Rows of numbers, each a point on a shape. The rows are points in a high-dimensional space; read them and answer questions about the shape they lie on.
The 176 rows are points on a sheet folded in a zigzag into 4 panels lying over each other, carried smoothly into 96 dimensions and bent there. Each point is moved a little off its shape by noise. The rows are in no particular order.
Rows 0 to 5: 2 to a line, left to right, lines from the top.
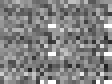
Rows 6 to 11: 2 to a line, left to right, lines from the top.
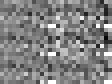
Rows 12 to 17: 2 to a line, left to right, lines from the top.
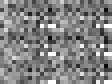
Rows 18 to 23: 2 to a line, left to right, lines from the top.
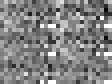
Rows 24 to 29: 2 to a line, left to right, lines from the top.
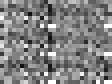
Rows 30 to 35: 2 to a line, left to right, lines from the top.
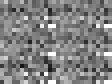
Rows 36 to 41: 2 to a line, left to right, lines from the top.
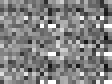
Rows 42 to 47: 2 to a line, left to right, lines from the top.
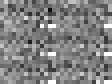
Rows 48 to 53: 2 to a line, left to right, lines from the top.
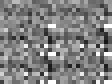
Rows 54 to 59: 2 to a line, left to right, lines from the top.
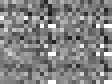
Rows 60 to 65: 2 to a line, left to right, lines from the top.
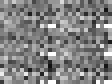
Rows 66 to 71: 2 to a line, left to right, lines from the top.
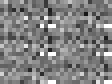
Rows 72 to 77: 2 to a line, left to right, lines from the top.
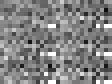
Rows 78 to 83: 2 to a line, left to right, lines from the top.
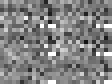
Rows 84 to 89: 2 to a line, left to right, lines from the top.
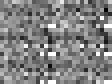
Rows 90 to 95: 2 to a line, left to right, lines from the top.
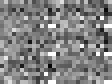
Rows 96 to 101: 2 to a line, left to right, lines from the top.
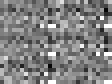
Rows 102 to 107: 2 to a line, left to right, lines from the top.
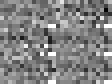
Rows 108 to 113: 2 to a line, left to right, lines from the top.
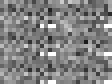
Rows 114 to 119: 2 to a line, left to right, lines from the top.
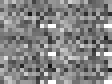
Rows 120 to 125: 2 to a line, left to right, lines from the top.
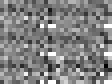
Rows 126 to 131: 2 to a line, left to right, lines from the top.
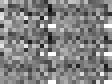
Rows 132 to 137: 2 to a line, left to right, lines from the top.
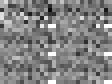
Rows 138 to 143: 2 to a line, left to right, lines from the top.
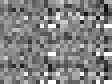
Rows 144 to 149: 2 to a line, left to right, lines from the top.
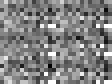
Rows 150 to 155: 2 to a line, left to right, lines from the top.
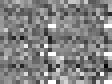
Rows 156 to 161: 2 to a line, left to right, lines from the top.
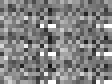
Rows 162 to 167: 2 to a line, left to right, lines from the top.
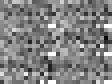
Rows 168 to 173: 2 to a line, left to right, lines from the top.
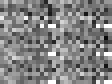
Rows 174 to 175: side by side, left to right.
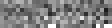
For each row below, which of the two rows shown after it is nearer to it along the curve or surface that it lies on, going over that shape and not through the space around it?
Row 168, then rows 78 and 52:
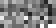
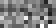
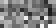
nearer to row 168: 52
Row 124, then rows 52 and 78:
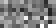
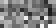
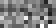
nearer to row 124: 78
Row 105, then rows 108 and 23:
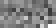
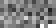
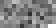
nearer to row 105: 108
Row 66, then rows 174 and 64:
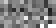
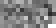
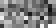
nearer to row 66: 174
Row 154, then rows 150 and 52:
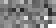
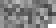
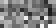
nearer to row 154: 150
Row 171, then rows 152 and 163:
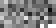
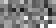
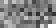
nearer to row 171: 163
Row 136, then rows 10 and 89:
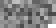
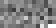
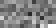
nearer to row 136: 89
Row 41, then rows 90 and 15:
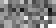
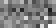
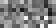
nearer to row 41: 90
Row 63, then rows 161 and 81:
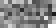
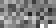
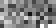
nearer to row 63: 81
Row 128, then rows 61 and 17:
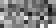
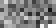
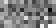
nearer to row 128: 17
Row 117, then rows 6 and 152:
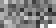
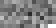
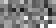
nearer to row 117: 6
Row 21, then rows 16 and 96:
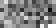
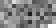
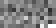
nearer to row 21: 16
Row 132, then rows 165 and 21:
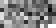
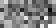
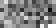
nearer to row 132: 21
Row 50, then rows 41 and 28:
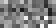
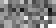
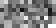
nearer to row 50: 28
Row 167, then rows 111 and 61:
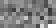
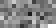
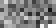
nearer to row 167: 111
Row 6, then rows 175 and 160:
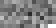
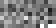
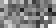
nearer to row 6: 175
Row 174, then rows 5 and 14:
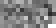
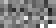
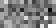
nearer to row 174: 5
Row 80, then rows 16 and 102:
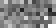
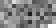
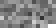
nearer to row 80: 16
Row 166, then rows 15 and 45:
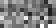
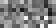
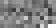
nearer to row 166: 15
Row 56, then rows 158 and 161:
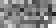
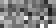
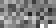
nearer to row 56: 161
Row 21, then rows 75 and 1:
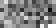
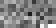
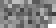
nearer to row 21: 75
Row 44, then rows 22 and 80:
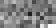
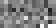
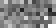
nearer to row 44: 80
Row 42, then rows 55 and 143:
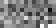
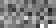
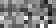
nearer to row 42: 55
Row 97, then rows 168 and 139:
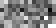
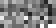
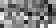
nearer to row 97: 139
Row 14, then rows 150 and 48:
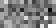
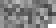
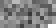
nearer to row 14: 48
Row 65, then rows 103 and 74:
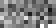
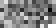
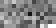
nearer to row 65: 103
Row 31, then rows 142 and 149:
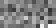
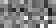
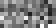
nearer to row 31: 142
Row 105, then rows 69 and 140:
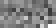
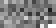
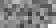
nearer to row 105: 140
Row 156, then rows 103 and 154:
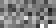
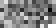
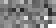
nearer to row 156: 154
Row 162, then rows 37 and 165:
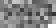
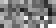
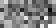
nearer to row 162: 165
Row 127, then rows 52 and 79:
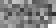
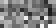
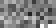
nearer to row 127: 79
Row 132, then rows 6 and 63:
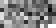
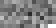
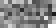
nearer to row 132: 63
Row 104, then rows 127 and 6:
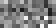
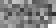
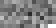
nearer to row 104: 6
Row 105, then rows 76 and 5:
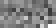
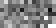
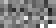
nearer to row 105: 5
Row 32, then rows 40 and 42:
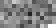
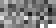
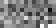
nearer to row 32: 42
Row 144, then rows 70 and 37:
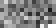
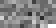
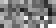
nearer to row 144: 70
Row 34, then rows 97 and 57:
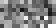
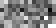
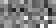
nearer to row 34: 57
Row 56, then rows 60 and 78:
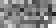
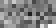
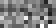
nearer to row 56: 60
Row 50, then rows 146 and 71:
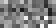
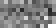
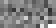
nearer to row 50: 71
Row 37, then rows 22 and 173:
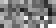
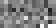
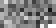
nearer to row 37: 22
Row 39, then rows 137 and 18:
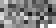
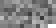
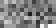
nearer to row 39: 18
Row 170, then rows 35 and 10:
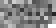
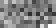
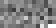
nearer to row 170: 35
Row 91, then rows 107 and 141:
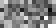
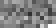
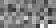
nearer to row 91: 107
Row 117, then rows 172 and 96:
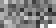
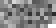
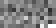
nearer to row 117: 172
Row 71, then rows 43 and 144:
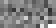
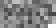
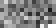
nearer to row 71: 43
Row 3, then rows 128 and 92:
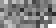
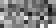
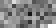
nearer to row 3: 92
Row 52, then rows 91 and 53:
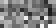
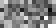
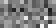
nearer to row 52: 53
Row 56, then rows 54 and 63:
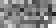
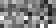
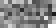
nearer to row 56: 63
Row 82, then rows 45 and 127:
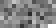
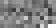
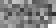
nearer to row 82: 127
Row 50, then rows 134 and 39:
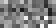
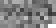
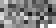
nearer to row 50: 134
